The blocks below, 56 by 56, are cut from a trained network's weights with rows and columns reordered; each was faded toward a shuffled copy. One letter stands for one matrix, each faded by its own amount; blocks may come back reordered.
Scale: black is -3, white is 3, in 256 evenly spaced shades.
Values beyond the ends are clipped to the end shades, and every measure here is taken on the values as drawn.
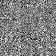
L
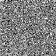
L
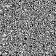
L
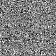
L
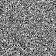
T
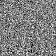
L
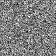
T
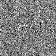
L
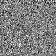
T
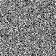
T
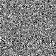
L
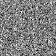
L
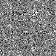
L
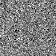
L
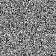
T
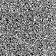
L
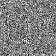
T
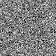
L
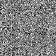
L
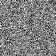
T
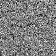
T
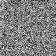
T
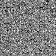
L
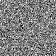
T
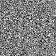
L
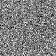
T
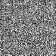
L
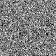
T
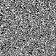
T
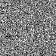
L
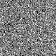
T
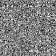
L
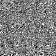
L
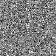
T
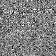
L
